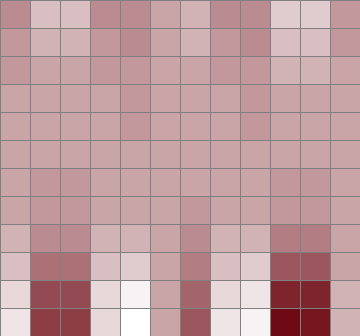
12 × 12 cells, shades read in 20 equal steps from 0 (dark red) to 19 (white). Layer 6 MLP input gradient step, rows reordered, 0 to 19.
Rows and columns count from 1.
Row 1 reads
10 14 14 10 10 12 13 10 10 15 15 11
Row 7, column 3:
11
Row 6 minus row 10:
-2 4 4 -2 -3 0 3 -2 -3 6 6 0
